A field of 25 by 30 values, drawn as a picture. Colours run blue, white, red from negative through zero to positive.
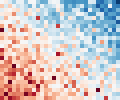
Slope: up to the bottom left. Odd rows or columns: none. Stripes: none. Mirror symmetry: none. Ninth with the lowest average: top right. Ninth with the highest average: bottom left. Grain: fine.
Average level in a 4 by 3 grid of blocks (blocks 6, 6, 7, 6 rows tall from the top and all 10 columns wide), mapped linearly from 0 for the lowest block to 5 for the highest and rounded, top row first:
210 / 321 / 432 / 543
